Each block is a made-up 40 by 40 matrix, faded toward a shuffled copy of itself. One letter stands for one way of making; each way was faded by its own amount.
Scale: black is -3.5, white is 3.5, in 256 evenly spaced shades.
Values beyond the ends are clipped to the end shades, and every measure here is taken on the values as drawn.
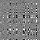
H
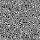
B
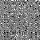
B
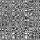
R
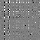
H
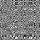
R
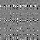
H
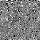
B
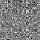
B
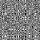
R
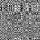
R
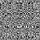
R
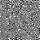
B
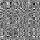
R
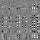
H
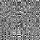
R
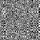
R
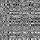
R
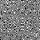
B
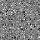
B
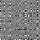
H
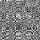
R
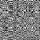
R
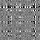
H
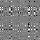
H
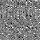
B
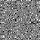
B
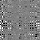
H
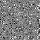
B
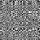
R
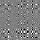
H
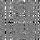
H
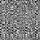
R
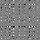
H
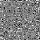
B
